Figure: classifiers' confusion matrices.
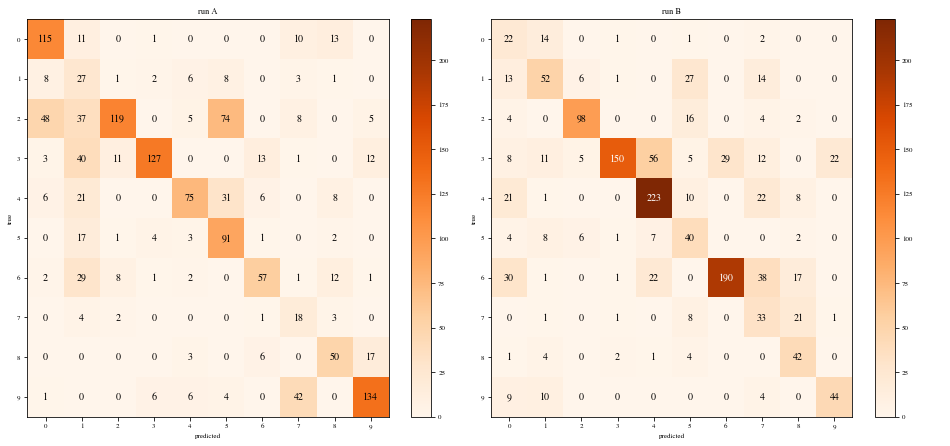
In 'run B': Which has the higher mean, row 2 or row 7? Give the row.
2
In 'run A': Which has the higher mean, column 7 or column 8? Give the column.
8
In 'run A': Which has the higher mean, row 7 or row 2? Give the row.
2
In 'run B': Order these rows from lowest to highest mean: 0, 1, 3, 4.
0, 1, 4, 3
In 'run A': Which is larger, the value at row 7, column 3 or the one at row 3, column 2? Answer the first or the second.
the second
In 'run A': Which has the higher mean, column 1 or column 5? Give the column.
5
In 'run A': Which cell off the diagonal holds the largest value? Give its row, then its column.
2, 5
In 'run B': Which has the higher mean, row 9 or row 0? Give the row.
9
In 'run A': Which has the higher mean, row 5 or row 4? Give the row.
4
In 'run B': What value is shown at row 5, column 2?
6
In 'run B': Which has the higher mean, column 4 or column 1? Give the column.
4
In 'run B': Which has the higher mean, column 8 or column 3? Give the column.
3
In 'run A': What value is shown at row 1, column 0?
8
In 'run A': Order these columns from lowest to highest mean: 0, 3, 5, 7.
7, 3, 0, 5
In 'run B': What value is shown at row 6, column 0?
30
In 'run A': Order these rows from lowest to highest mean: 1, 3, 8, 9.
1, 8, 9, 3
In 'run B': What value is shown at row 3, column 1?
11
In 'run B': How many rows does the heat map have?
10
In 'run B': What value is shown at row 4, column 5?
10
